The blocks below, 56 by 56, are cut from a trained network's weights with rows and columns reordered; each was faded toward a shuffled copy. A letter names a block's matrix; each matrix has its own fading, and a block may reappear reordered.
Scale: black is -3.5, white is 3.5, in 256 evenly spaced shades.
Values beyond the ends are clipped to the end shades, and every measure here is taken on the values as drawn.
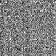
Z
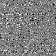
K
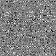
K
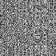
Z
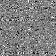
K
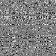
K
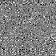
K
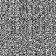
Z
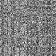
Z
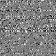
K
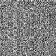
Z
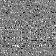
K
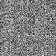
Z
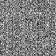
Z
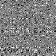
K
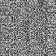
Z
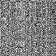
Z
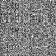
Z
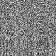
Z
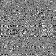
K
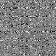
K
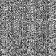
Z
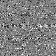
K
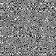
K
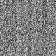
Z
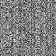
Z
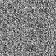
Z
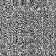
Z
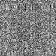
Z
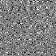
K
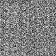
Z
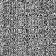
Z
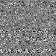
K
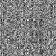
Z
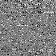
K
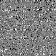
K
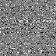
K
